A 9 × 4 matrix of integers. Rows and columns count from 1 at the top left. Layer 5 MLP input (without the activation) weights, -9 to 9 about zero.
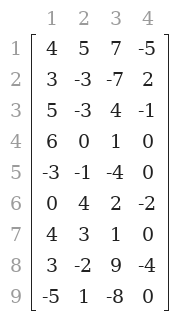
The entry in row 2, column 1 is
3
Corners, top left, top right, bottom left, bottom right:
4 -5 -5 0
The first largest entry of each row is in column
3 1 1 1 4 2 1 3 2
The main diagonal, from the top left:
4 -3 4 0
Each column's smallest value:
-5 -3 -8 -5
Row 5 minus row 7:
-7 -4 -5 0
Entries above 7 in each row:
0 0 0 0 0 0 0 1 0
